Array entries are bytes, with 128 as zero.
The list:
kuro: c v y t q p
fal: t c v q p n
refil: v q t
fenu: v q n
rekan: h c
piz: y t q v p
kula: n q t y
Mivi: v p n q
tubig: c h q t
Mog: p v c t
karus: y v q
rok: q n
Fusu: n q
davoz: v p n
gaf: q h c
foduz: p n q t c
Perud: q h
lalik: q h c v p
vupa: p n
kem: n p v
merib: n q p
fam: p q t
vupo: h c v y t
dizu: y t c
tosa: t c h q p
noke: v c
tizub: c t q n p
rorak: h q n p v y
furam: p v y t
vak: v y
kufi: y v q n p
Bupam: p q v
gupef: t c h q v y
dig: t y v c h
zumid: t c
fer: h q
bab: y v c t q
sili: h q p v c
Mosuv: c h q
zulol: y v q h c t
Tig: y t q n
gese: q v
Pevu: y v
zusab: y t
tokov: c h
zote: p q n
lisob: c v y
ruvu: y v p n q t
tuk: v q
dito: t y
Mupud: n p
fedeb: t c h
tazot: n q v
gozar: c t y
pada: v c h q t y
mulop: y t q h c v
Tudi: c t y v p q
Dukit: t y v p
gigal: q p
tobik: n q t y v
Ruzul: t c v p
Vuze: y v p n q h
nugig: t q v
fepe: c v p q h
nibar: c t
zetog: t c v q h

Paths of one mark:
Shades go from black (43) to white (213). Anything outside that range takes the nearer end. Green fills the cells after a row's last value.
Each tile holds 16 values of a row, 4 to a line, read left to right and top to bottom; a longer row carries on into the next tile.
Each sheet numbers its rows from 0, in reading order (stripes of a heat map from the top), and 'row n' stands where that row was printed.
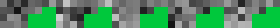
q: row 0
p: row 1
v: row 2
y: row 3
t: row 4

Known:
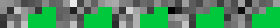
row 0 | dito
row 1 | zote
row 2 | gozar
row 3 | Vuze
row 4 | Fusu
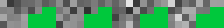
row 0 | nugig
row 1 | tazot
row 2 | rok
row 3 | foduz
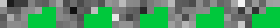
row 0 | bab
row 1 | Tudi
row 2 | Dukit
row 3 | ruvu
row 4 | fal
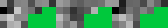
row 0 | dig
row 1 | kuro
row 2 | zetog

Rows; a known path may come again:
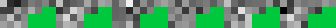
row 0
tubig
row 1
zumid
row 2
zote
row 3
tazot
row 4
vupo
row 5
rekan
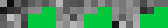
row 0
Mosuv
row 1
ruvu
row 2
Pevu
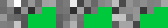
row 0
fal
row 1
fenu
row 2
sili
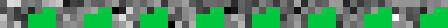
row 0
Mupud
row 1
bab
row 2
fedeb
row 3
vak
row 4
Perud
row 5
Fusu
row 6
karus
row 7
lalik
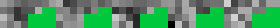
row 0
kuro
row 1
nugig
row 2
tosa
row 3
lisob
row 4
foduz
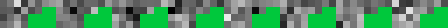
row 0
rok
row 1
Tudi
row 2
gigal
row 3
zetog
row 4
kem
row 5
pada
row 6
tobik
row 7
zulol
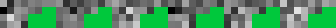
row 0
gaf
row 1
tuk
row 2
zusab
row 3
Vuze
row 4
dito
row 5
dizu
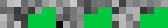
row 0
tizub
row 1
rorak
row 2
noke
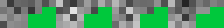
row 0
gese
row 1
nibar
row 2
furam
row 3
fam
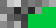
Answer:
kufi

